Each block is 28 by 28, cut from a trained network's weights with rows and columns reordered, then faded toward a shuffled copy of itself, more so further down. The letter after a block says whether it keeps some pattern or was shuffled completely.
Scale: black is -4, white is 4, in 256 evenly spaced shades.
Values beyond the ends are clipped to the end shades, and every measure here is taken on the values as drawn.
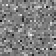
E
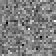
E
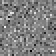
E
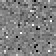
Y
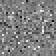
E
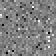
Y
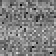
E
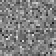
Y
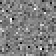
Y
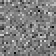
E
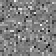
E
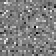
E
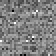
E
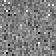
E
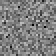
Y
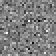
E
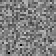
Y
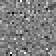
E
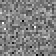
Y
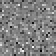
Y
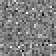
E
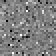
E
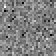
Y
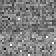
E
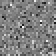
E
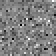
E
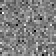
Y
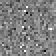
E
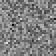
Y
